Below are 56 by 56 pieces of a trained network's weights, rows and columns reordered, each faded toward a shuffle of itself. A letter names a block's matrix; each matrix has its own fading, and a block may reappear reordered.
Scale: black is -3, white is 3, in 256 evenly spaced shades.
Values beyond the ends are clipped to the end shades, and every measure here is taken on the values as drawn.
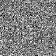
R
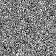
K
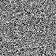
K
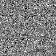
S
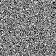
K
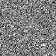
R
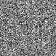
R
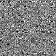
S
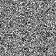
K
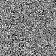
K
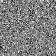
K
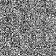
R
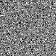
S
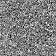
K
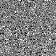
S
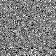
S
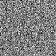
R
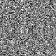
R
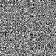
R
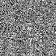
K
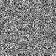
R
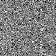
K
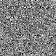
S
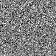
S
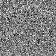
S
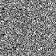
R
